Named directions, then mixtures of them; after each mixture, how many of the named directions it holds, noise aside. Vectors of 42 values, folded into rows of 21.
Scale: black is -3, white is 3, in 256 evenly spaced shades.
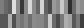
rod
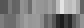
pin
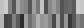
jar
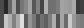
one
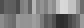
one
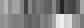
one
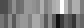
two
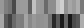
two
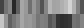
two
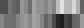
one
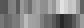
one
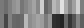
three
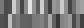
one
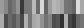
three
